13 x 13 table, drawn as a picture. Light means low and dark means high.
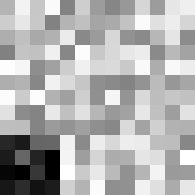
The values are skewed, with a long tail toward high values. The bottom left is the ninth with the highest average. An odd patch, higher than its surroundings, sits in the bottom left. The halves do not mirror each other. On average the colour sits 30% of the way up the scale.
